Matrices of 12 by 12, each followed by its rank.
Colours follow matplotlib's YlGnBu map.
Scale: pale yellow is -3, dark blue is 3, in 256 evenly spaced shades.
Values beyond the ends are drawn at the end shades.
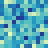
full rank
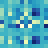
two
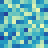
full rank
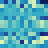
two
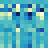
two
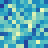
full rank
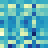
two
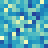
full rank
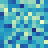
full rank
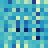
two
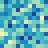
full rank
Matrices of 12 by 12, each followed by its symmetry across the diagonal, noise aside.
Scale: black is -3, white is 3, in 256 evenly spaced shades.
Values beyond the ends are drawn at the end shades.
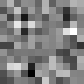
antisymmetric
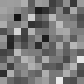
symmetric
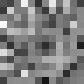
symmetric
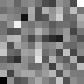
antisymmetric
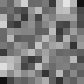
symmetric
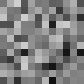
symmetric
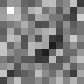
symmetric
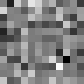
antisymmetric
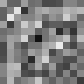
symmetric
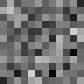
symmetric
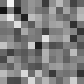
antisymmetric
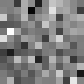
antisymmetric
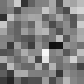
antisymmetric
